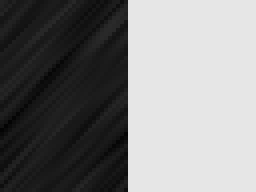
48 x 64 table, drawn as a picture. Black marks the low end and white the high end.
It is made of 1 by 2 panels. Panel 1,1: very low, slanting up to the right, faint in contrast. Panel 1,2: very high, flat.
